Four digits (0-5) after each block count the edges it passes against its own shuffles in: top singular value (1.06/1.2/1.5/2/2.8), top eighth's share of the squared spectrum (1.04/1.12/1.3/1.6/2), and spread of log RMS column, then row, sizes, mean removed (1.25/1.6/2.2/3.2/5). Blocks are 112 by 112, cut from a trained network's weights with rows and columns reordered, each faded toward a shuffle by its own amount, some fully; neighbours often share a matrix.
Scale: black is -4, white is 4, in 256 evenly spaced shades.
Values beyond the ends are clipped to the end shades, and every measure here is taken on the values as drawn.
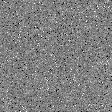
0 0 0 0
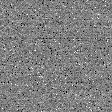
2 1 0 0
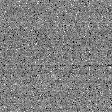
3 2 1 0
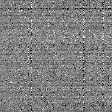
4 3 3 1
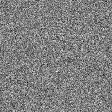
2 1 0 0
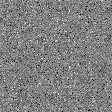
0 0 0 0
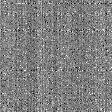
4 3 0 3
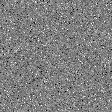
0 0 0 0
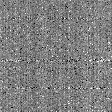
3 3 0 2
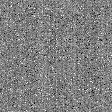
2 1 0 1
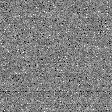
2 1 1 0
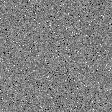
0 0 0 0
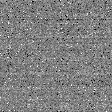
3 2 1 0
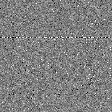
3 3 1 2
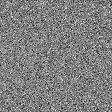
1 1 0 0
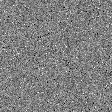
0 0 0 0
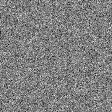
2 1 0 0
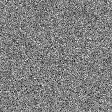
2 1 0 0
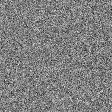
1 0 0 0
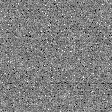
2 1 0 0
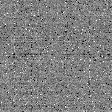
2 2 1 0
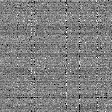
4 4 3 1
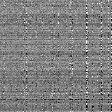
5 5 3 1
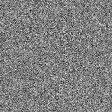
3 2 0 0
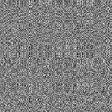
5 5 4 2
